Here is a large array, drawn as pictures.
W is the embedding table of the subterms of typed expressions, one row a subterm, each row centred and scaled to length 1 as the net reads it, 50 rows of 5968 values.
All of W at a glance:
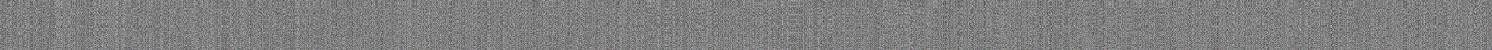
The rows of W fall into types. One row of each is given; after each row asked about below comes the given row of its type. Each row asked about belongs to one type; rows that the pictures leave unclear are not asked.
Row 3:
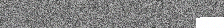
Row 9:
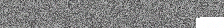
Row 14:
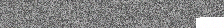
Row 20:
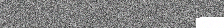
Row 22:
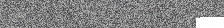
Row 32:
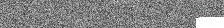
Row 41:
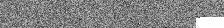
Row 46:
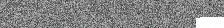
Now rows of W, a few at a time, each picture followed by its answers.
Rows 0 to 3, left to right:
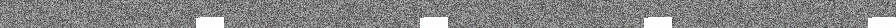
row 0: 14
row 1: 14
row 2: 46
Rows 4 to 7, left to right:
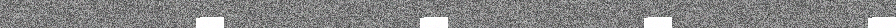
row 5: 14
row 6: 14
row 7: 46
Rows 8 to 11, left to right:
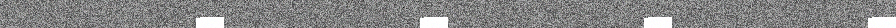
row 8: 22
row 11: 41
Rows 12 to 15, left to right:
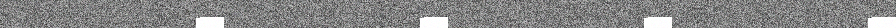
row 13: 32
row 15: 20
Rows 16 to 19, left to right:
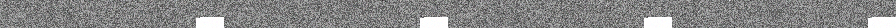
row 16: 22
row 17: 46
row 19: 32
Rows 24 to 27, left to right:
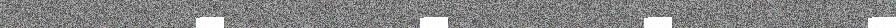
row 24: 20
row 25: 3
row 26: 3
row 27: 41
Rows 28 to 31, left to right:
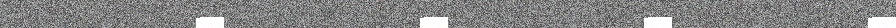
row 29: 32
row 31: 3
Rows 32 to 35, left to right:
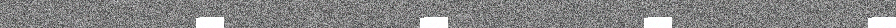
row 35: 20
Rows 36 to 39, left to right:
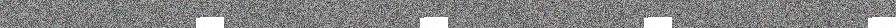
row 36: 9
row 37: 22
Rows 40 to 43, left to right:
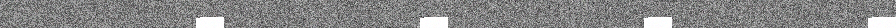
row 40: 46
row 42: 22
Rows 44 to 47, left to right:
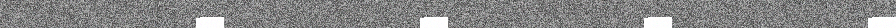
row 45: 9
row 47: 41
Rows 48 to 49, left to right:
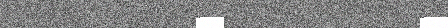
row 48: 22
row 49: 46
